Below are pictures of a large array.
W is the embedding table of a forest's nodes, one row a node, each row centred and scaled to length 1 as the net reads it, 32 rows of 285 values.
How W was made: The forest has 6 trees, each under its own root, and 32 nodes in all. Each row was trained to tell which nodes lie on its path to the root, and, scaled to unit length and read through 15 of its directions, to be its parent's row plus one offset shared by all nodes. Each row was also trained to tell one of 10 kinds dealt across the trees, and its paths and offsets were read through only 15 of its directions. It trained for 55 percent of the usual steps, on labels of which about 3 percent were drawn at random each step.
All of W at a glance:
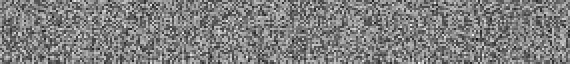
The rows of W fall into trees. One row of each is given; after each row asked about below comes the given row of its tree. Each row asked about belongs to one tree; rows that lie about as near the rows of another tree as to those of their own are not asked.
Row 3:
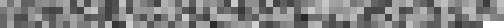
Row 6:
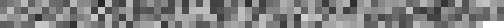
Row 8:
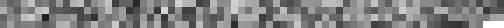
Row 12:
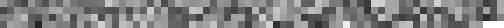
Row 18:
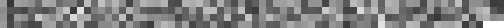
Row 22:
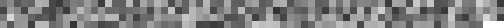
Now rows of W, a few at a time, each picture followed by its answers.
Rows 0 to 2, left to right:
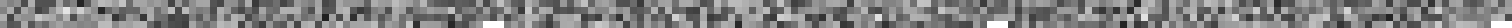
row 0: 12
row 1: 8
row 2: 18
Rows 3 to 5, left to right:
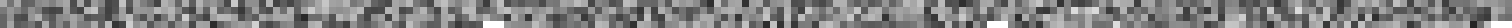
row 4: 8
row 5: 18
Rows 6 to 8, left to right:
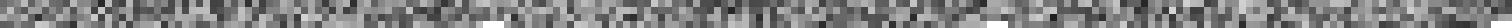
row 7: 6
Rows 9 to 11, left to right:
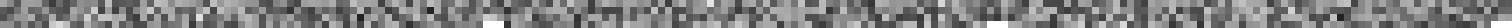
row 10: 12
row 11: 8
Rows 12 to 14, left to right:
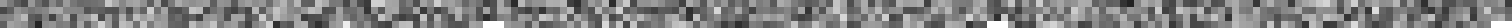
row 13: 3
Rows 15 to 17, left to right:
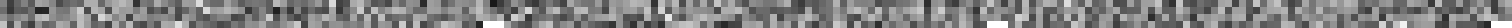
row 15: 22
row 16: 22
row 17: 3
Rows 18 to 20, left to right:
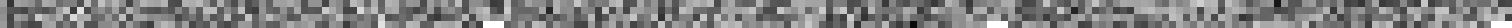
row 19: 6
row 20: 22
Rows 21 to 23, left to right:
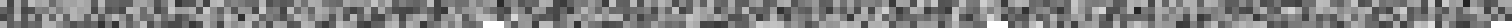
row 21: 18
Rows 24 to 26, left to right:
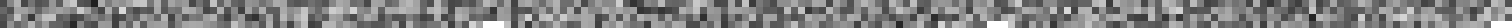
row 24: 12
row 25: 6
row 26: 22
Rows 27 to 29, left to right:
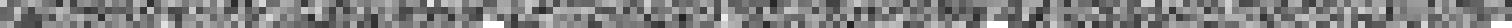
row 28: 18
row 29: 18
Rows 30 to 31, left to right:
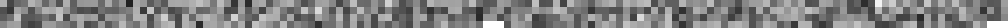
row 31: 12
